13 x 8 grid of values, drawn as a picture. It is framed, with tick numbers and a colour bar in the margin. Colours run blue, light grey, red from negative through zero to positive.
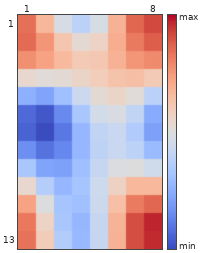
No regular stripes run through it. There are no lone odd cells. The bottom left is the roughest part. The ninth with the lowest average is the middle left. Overall the values sit about 50% of the way up the scale. The bottom right is the ninth with the highest average.
